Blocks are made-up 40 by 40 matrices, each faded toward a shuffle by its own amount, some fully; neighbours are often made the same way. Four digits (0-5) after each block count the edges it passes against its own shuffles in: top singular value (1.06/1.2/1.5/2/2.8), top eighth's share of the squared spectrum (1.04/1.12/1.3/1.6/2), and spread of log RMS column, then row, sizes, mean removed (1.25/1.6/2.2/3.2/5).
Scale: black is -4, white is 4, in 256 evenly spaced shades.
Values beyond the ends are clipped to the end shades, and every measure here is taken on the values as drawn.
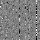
3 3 2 0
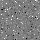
0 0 0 0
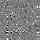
3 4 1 1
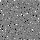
0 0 0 0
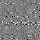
3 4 1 2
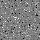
0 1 0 0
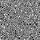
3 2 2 0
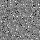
1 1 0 0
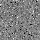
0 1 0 0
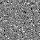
2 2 1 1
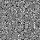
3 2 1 0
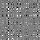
4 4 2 2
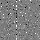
3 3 1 0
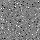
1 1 1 0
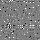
3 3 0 1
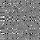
4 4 2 2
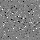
1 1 0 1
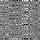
4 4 2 3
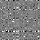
4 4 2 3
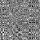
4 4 2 2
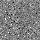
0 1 0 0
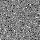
0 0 0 0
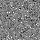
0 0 0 0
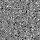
1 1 0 0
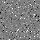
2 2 0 0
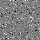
0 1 0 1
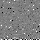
3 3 0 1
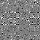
4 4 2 2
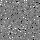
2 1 0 0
